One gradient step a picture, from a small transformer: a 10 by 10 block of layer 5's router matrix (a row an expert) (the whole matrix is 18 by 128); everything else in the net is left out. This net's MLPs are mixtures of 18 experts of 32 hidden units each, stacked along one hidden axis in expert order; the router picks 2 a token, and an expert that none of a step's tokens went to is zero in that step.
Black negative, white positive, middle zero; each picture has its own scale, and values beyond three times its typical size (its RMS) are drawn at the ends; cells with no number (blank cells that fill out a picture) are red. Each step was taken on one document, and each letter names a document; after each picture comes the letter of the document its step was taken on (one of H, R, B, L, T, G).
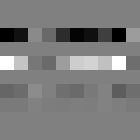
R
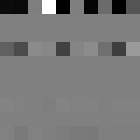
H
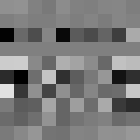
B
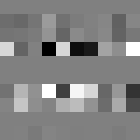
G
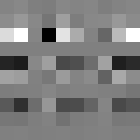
B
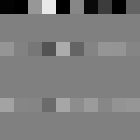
H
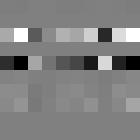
R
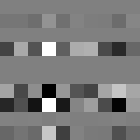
G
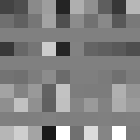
H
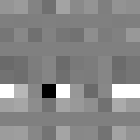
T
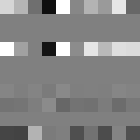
H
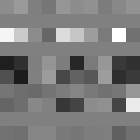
B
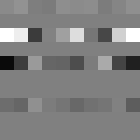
R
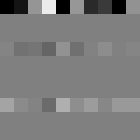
H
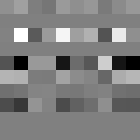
R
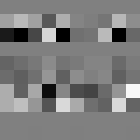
B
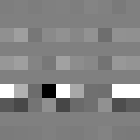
T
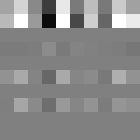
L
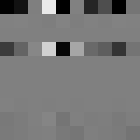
H
